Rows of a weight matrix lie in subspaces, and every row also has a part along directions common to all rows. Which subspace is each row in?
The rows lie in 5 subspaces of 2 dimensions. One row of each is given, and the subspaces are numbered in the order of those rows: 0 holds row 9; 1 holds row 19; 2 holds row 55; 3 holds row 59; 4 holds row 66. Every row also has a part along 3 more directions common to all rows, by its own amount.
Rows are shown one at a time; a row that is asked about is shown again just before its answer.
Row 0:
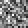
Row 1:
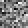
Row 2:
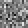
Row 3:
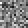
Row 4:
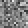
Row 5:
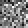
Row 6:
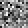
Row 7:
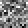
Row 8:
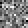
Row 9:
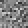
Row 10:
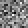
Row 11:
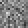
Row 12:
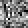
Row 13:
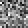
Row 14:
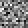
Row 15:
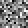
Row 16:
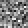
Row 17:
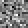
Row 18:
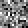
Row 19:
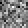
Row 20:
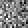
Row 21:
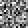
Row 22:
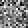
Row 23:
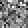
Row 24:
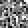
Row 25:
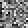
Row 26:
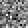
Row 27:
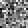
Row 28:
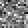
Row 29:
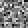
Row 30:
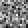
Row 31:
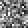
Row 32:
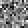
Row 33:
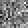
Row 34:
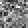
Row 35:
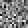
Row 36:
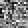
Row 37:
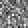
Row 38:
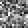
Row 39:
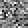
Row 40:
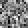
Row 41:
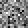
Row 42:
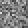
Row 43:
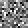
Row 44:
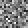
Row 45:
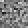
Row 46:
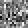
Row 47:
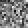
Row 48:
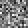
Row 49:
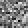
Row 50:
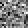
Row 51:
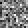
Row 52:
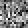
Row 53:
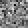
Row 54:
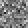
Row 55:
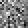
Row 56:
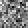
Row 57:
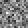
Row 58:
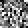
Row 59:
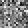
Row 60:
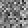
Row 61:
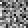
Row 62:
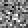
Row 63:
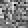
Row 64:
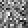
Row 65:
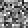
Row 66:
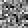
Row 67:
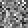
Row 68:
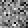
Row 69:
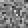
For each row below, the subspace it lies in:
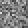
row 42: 2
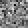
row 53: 4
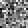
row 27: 4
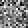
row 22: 3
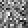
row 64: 2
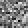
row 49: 0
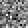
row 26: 0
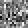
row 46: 3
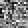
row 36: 4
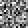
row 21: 3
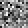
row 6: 1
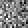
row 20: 3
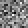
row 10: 2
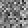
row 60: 2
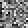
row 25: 4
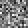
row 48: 2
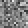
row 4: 3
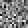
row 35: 3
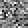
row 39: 4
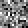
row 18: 2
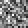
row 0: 2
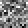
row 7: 1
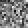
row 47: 0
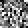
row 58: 0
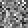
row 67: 2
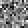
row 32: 4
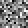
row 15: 3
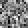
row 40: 2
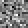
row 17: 0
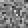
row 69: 0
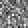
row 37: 2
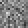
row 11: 2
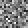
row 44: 3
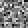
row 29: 1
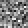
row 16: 0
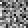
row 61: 4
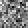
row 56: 1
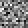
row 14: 1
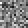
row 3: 4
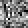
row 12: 3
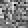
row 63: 4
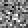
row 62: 0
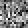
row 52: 3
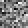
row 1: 0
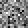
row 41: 2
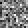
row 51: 4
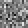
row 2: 3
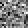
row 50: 1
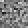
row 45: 0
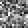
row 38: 1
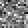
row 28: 1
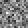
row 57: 2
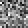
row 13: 1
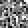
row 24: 4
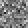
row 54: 1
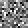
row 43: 4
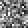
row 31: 1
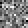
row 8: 4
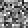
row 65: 1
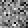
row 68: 3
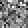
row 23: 1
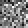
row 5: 0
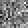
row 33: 3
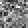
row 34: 1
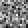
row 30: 0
